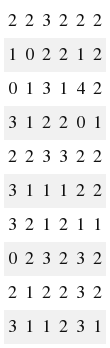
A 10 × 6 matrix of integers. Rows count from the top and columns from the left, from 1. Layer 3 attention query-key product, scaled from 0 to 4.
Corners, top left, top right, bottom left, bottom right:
2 2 3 1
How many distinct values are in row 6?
3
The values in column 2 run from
0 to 2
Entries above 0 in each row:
6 5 5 5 6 6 6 5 6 6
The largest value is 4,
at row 3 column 5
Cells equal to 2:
27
